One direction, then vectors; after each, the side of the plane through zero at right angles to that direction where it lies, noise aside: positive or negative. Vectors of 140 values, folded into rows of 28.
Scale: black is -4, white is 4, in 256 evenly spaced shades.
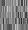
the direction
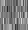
negative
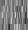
positive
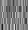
negative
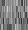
positive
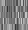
negative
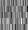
negative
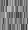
positive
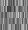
negative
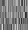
positive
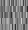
negative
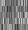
negative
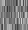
negative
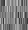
positive
